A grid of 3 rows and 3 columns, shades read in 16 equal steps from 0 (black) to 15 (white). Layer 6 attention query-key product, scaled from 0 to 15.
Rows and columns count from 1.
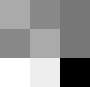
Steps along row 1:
down down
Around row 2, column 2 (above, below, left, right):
8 14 8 7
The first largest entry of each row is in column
1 2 1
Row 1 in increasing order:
7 8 10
